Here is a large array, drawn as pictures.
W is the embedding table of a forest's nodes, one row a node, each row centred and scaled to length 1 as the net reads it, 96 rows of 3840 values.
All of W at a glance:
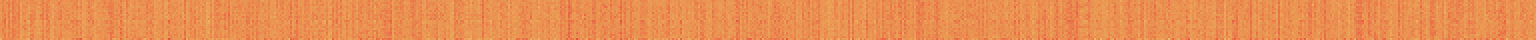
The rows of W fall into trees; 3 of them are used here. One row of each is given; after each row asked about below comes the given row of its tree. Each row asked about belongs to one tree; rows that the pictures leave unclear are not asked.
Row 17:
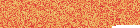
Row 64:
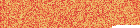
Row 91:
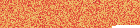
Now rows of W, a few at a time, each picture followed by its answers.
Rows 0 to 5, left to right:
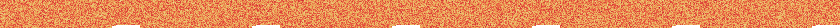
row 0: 91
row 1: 17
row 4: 64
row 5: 64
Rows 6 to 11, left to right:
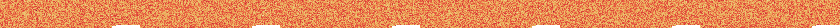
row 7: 17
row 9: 91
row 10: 91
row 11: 17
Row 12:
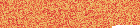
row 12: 64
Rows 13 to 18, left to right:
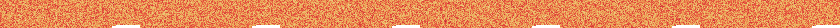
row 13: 64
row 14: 17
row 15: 17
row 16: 17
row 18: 64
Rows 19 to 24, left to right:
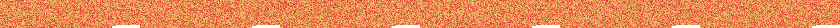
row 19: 17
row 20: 91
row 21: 64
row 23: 17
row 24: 17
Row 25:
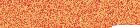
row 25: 91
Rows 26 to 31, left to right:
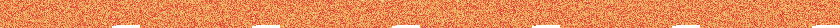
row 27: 17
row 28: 91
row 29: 17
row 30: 17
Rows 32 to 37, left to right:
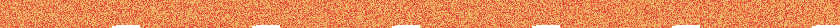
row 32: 17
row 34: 64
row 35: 17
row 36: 64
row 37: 64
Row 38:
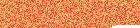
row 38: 91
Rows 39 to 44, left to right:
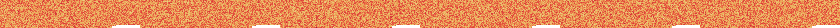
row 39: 91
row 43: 91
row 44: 91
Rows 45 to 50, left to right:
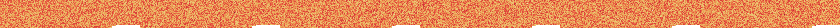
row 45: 91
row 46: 17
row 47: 91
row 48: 64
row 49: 91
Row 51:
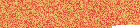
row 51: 17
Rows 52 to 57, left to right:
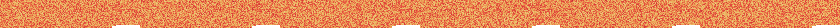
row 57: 17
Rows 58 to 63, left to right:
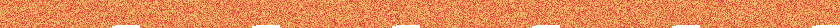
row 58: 91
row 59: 17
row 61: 91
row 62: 91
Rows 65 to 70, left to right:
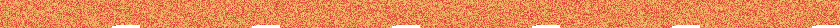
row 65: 17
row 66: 64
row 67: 91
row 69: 64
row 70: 91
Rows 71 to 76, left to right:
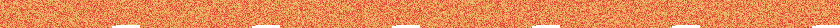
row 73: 17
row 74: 17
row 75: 91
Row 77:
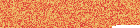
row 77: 17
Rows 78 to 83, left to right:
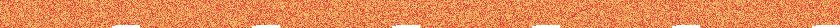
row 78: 91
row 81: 17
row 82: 17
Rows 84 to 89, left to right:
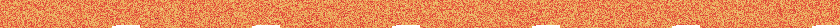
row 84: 17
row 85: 91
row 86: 17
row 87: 17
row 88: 91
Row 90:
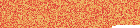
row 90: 64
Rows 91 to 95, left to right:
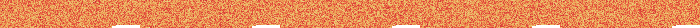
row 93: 91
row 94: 17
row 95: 17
